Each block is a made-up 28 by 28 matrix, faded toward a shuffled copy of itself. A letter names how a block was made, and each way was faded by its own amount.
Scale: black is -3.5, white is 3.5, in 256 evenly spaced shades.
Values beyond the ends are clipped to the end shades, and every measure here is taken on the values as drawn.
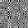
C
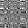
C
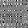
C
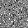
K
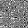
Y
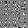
C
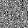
Y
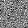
Y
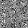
K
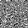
Y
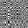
C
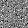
K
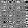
C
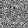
Y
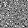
Y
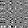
C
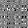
C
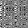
C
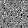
K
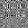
C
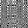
C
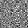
Y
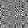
C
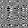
C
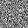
Y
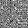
Y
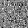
Y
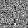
Y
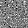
K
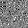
Y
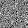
K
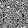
K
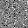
K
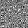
Y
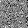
K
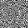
Y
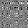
C
